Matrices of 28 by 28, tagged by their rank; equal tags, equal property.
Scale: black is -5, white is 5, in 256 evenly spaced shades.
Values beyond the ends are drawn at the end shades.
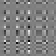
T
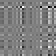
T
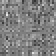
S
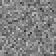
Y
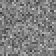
Y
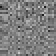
S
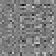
S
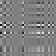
T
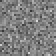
Y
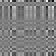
T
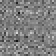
S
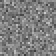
Y
